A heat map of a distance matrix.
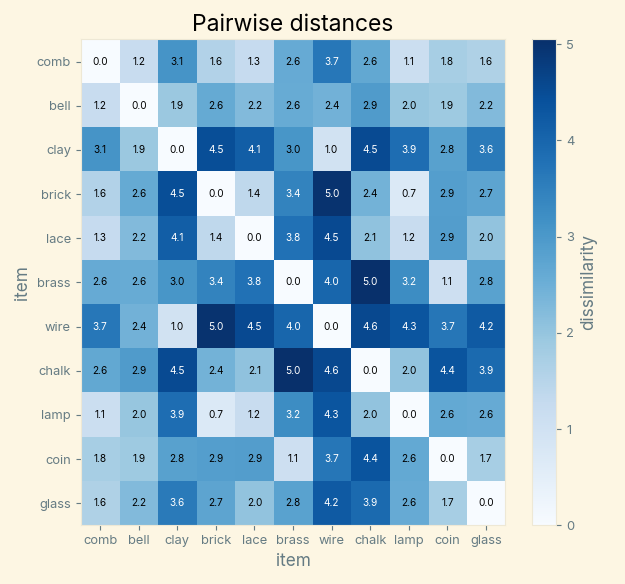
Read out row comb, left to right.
0.0 1.2 3.1 1.6 1.3 2.6 3.7 2.6 1.1 1.8 1.6
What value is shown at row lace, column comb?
1.3
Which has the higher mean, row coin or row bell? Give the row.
coin
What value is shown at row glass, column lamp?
2.6
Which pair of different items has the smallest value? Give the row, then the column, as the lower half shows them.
lamp, brick
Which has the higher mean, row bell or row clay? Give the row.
clay
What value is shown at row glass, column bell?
2.2
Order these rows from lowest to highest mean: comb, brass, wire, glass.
comb, glass, brass, wire
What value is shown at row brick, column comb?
1.6
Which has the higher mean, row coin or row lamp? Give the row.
coin
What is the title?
Pairwise distances
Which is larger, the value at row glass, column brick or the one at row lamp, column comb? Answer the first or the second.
the first
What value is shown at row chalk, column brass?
5.0
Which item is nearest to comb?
lamp
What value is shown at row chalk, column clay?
4.5
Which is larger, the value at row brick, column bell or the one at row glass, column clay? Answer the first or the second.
the second
